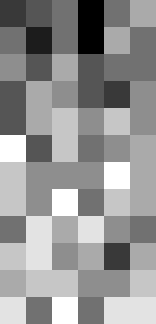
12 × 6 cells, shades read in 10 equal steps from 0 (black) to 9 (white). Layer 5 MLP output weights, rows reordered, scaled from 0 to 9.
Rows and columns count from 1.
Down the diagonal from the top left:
2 1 6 3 7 6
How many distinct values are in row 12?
3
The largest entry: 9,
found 4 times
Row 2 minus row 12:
-4 -3 -5 -4 -2 -4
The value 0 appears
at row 1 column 4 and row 2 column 4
